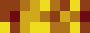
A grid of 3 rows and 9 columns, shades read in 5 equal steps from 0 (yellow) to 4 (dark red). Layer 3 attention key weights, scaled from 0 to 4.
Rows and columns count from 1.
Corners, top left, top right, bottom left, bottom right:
3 3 0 3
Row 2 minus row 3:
3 1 0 1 2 1 -1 2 1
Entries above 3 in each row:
0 2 0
